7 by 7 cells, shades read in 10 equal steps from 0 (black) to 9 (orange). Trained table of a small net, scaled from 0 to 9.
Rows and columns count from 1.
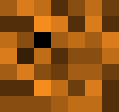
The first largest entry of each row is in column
2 3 7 1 2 3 5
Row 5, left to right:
6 8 5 4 6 6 4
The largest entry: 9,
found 2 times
